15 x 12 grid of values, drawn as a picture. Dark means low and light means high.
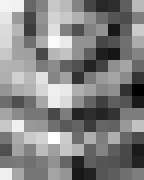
A vertical seam about 50% of the way across splits the table, and the left part is higher. Rings spread out from the top middle. On average the colour sits 50% of the way up the scale. No single row or column stands out from its neighbours.
